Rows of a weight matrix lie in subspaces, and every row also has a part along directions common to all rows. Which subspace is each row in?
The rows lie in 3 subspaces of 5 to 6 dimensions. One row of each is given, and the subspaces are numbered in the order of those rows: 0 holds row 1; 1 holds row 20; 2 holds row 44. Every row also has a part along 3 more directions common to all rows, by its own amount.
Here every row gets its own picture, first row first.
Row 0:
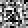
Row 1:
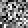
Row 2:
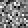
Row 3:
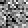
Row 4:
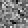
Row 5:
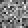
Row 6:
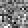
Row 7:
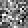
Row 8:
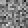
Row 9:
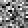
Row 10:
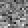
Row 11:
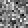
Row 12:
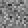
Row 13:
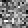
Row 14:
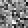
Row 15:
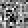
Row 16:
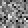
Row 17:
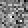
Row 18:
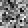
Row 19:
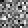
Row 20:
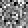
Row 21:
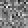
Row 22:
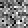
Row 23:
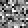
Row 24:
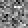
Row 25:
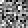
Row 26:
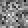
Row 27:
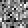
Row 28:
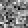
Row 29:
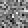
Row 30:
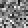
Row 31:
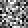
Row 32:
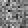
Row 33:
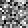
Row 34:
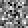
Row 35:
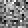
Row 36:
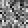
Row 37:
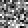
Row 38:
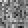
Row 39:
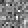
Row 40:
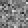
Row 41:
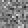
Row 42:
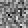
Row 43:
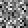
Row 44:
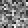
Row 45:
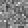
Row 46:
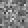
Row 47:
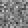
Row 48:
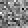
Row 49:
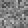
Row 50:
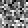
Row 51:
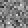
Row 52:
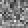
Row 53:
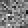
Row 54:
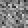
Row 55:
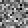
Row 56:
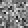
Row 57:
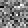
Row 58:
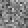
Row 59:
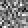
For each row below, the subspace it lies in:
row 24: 0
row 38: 1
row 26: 0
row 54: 0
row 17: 0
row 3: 2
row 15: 1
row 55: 1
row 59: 0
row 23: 2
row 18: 2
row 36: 2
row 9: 1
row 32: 1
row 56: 1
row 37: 2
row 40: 2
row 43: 0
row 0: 1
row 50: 2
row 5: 1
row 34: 1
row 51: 0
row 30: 0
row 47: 1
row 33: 1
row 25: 1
